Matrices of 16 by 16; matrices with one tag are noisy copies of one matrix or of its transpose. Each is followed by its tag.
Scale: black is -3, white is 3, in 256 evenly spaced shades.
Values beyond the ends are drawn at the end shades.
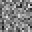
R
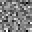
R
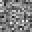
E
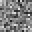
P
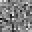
P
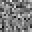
R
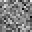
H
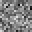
H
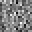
E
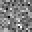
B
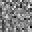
R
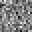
E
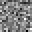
R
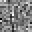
P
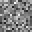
H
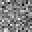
B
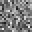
B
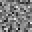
R
